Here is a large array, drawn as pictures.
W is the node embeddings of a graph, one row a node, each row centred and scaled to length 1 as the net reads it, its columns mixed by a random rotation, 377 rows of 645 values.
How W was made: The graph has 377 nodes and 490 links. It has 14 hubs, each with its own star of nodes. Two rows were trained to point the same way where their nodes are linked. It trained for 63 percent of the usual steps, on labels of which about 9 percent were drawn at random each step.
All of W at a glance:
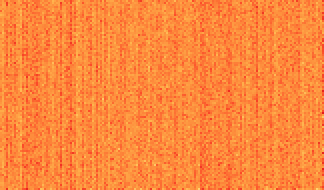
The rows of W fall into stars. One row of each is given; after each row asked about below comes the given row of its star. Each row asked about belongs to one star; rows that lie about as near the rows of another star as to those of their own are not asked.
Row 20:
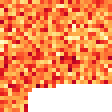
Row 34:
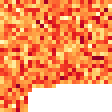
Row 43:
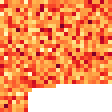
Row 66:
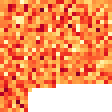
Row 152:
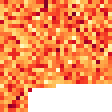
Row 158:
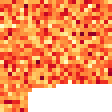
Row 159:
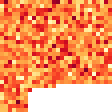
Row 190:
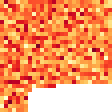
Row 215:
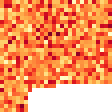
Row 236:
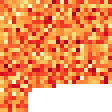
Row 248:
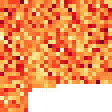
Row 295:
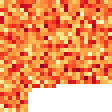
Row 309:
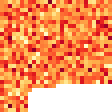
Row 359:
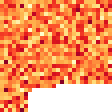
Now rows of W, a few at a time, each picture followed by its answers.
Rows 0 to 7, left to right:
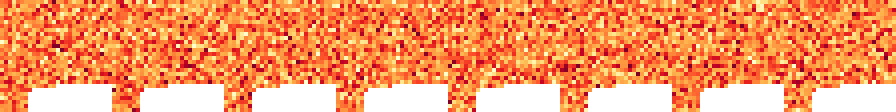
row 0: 159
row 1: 159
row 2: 359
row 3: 152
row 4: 295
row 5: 20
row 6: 66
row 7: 295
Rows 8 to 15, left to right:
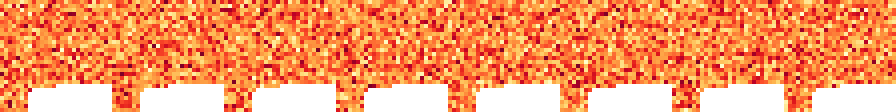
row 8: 152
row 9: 159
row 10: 152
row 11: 359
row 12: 34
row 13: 20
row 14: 152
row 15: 190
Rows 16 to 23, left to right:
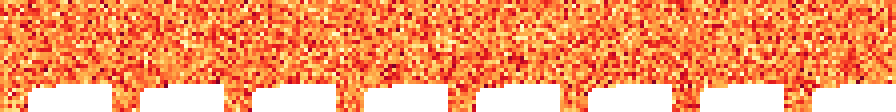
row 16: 309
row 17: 236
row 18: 215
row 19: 43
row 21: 215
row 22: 159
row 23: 66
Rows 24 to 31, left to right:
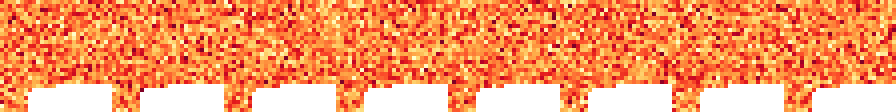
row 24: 295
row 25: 20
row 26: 190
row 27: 236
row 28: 43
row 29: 190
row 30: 295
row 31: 236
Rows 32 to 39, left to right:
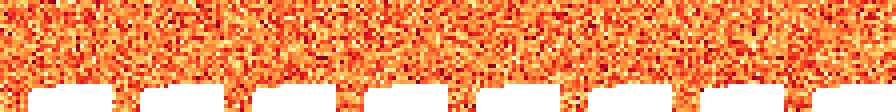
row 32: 152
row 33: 359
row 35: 309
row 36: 152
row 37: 309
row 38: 159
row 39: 236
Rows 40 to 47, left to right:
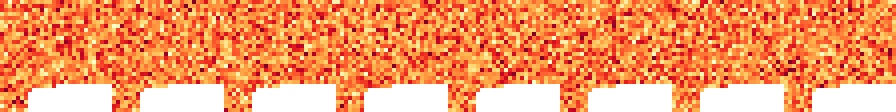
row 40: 359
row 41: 236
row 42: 309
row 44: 215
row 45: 34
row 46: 190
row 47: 248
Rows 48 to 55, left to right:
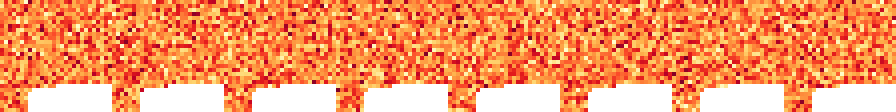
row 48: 66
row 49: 295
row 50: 43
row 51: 159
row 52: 66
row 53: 43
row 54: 248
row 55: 66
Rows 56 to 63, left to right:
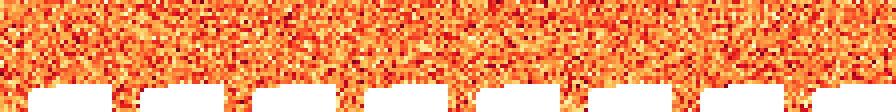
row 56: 215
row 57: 158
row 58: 43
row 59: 43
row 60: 152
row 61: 248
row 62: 159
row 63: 309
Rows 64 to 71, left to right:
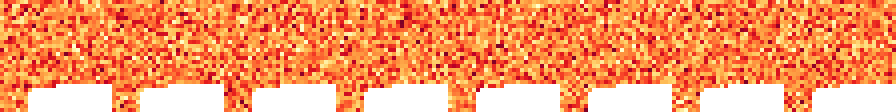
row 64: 66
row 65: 152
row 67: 190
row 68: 158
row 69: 152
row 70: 295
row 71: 43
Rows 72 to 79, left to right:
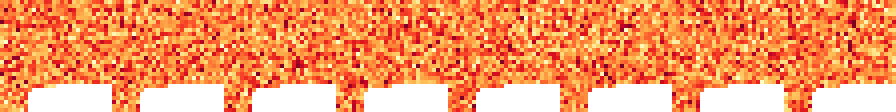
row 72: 248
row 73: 295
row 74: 20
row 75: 34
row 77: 43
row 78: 66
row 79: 359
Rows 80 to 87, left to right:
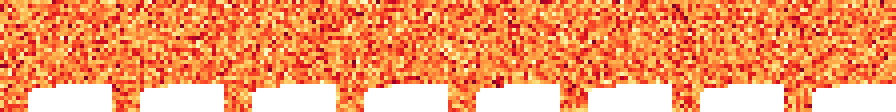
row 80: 359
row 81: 158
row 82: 309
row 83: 159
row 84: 20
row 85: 236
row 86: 20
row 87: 295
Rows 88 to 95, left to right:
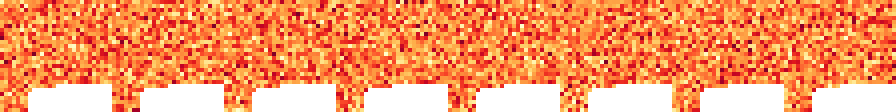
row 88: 152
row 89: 159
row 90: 295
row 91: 158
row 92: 158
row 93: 34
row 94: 215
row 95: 359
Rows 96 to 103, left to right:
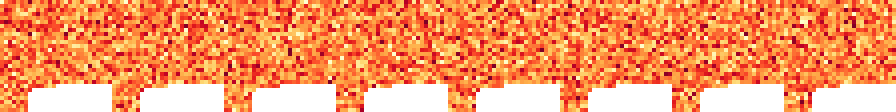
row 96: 248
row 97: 152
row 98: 20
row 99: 66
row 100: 152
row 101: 190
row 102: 309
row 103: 66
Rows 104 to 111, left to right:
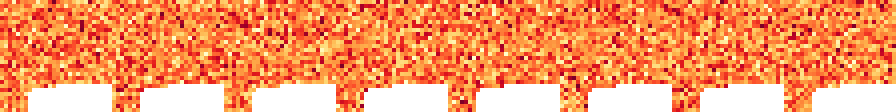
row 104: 159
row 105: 359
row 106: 152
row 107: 158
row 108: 66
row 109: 248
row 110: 152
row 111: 43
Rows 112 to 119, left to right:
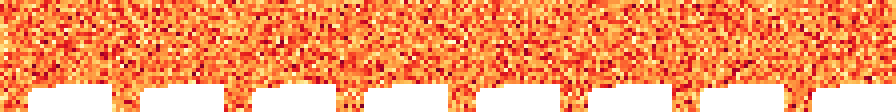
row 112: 43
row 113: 295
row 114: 159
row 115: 309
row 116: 215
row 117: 309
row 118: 66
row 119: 359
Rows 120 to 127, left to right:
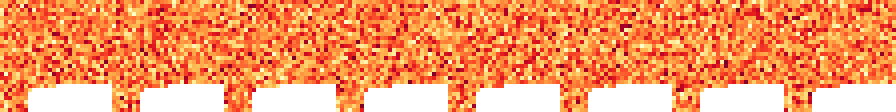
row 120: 215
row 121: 34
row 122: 158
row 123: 190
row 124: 359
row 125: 43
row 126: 66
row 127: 20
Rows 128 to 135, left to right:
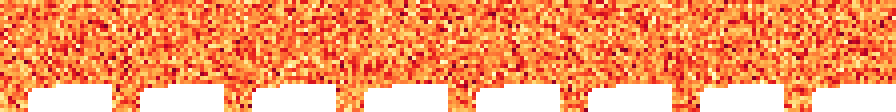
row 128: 215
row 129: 359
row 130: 158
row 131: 309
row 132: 20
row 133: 159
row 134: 159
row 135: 215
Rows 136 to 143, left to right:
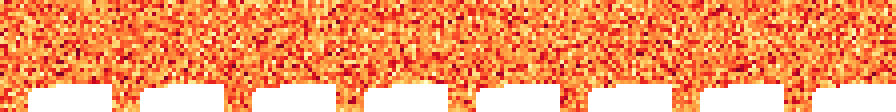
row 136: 215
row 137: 248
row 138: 159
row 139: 20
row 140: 20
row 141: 215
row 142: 20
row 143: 359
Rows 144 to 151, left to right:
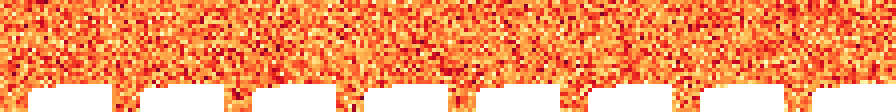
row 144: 66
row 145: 309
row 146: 159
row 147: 215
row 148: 20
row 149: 20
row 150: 248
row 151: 295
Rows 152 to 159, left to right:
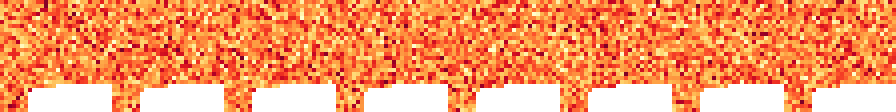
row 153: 159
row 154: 159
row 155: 215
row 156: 43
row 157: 152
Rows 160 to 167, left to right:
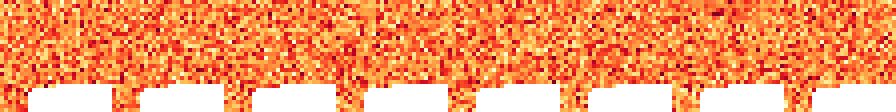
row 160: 215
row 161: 159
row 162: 20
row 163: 190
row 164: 66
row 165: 159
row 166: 20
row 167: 190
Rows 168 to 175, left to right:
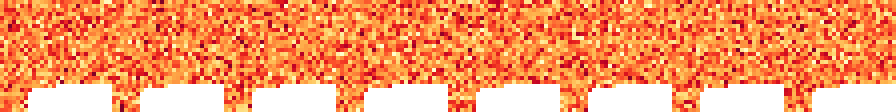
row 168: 359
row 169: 152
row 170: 20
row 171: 236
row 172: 152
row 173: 152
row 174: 66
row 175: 66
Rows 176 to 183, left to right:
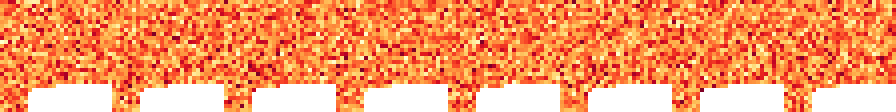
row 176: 215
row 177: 34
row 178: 236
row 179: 43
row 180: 152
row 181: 236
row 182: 158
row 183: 34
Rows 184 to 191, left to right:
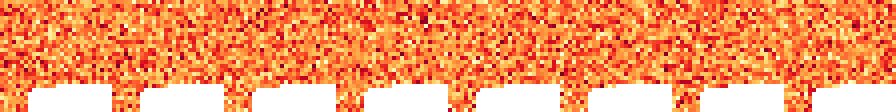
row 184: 309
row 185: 158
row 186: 248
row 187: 309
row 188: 359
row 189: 248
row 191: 359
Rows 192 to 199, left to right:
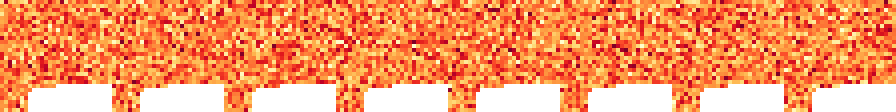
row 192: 152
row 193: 215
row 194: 159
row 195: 215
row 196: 159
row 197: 159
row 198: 190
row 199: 295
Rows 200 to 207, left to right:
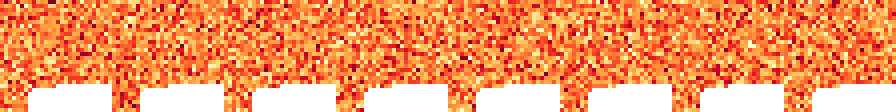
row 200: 152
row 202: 152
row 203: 215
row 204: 248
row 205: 359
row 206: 43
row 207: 215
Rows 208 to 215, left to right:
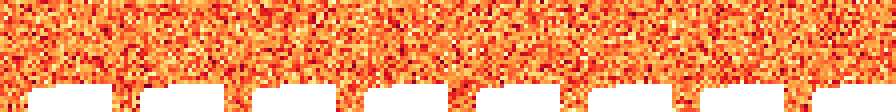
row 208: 309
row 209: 359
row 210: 20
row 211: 20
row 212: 66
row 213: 295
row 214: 34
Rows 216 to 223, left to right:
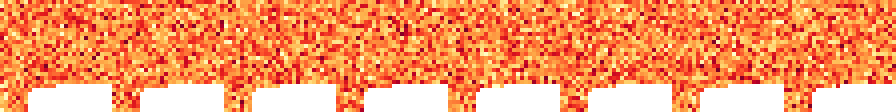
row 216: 152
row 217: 158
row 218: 34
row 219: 66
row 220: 248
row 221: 309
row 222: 309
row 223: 359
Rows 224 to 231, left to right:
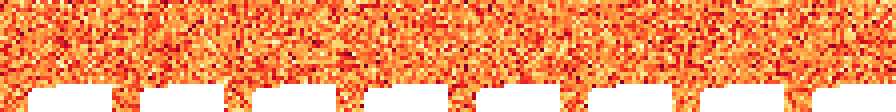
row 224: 236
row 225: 159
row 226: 295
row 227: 158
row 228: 66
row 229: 359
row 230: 190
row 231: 215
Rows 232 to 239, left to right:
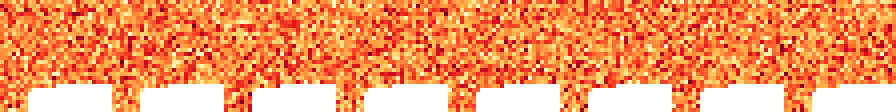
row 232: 295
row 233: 34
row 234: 66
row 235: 34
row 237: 359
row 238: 359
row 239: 215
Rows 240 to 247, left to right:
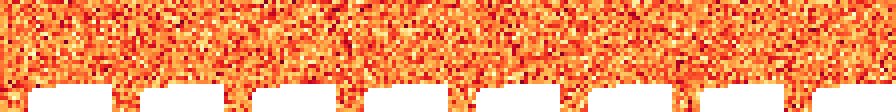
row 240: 66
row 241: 190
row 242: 158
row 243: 158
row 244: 20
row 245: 295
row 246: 34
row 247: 236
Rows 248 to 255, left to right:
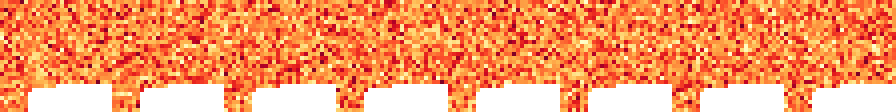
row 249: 309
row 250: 34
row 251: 20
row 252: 43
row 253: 152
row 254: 66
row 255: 359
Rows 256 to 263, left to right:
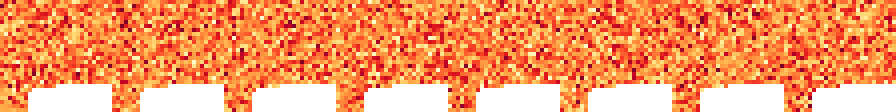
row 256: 20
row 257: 295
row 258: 43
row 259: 359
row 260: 159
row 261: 248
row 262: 359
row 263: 158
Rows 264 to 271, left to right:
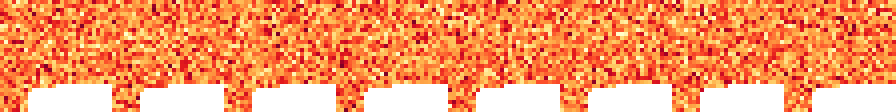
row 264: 236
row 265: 20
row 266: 159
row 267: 158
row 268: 158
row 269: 158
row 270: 34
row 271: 248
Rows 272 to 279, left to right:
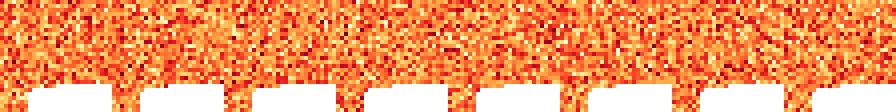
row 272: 309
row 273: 159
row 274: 66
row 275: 158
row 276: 295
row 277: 34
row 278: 20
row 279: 215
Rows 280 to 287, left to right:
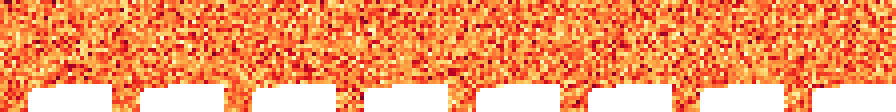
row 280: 159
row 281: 158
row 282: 159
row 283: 152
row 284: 248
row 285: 236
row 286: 43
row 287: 66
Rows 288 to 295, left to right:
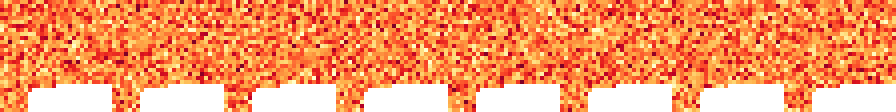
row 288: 66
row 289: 158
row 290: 359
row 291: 248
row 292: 66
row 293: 43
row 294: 248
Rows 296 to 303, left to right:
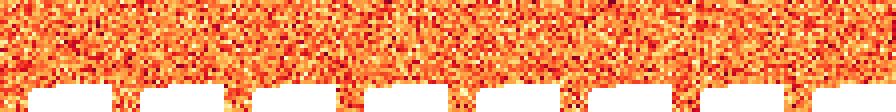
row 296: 215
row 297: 309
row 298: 215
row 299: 159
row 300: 309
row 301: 152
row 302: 66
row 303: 152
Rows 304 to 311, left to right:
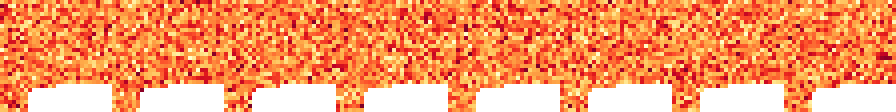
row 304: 158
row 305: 158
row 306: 359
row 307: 309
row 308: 248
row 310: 295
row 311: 215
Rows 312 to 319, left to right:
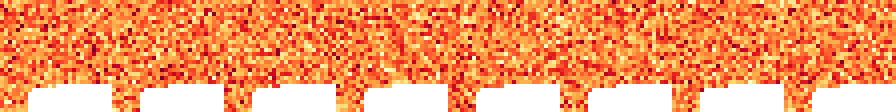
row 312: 248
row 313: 43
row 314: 43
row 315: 248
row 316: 66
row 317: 236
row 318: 190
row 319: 20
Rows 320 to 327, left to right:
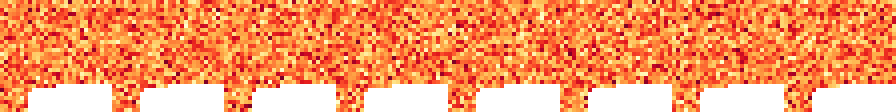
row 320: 309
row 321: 248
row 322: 309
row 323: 190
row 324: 295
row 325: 359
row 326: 20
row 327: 359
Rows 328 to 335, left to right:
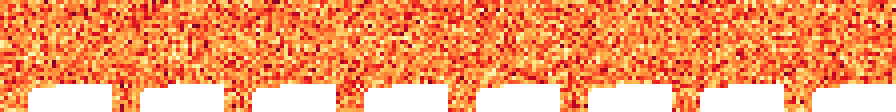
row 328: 295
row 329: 152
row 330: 152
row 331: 295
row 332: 248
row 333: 309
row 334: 309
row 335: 43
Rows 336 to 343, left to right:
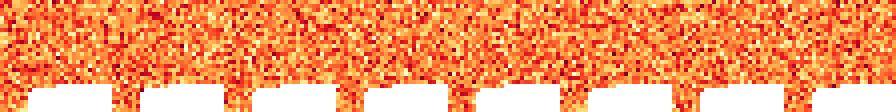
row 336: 236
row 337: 236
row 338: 295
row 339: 159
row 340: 215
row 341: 248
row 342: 158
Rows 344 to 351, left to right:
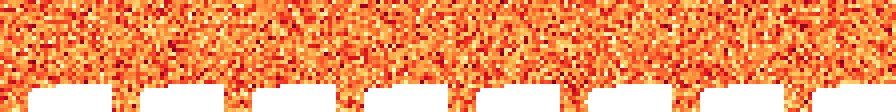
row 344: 295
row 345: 159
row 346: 66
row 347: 158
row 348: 236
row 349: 20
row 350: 236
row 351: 248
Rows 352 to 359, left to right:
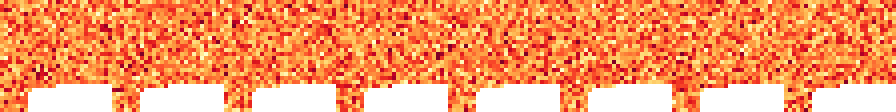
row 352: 43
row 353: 359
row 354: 295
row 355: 43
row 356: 215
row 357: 34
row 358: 66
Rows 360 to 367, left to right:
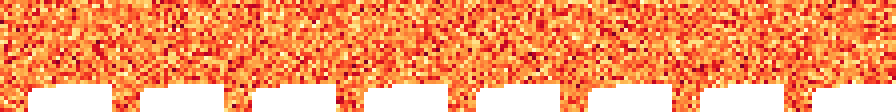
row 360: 248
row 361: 43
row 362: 309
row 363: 158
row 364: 152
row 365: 190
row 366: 309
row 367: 158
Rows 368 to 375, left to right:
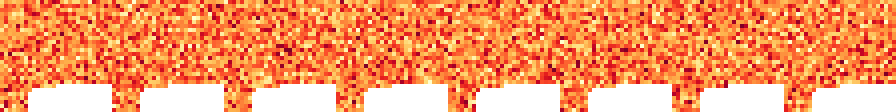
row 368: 359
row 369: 158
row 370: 159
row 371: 34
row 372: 158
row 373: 159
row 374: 66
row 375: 215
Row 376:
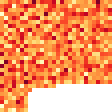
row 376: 295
